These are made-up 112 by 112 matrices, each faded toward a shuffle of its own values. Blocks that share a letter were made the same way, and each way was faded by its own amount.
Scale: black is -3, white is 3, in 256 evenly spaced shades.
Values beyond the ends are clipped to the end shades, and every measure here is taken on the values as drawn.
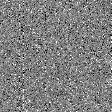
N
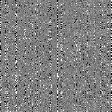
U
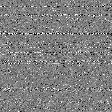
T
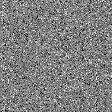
N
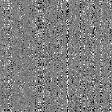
U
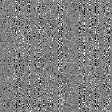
U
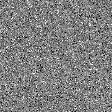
N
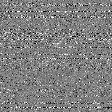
T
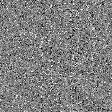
N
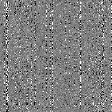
U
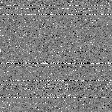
T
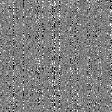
U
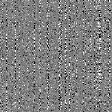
U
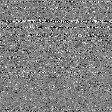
T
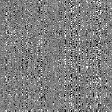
U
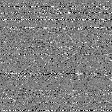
T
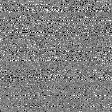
T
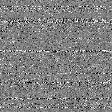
T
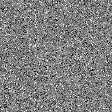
N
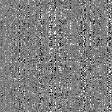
U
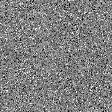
N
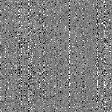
U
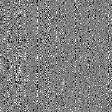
U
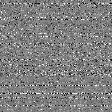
T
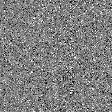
N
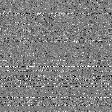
T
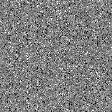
N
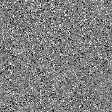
N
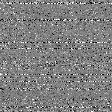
T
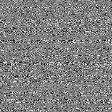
T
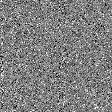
N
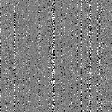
U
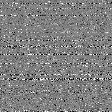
T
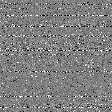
T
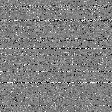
T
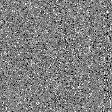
N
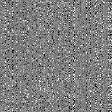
U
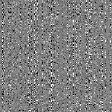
U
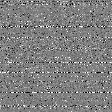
T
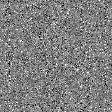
N
